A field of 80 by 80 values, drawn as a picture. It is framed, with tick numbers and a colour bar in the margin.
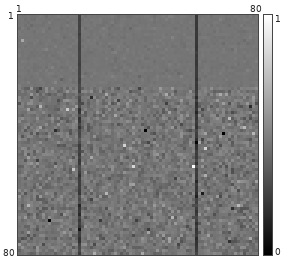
Histogram: skewed, a long tail of low values. Seam: horizontal, 30% of the way down, the top part calmer. Slope: none. Calmest part: top middle. Odd lines: columns 21 and 60.
